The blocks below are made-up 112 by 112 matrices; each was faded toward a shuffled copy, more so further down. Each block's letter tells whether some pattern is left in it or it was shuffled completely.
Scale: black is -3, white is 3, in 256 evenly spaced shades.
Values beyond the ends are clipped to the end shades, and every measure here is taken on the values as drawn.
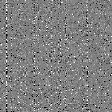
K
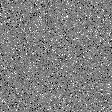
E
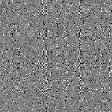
K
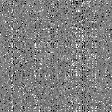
K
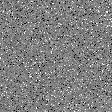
E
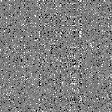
K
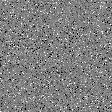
E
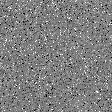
E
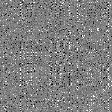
K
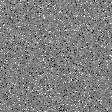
E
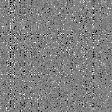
K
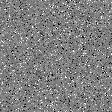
E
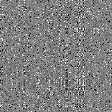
K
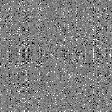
K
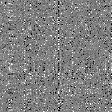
K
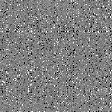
K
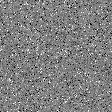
E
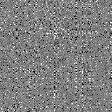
K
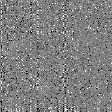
K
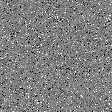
E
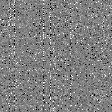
K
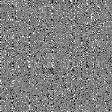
K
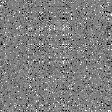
K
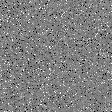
E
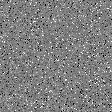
E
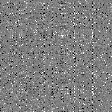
K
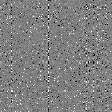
K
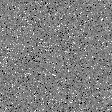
E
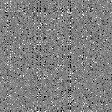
K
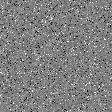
E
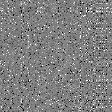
K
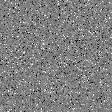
E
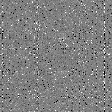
K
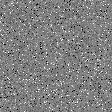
E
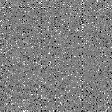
K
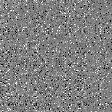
K
